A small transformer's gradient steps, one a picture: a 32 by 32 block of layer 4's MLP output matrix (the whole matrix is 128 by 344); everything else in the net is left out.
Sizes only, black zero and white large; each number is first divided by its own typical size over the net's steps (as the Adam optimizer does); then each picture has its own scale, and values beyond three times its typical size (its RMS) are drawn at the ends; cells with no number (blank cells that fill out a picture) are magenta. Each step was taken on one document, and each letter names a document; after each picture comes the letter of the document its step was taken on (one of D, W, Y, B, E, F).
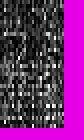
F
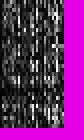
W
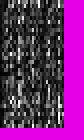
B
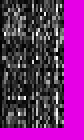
W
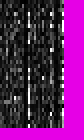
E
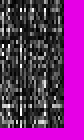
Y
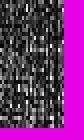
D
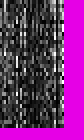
Y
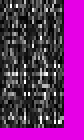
F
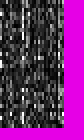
B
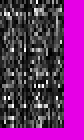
F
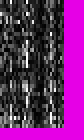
B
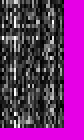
E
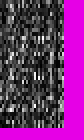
D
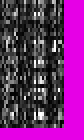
Y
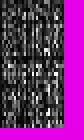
W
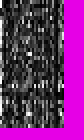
D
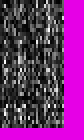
W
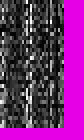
D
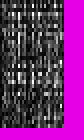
W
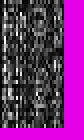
Y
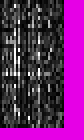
F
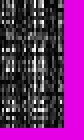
D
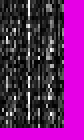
E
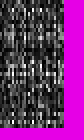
F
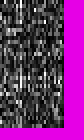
Y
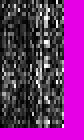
W
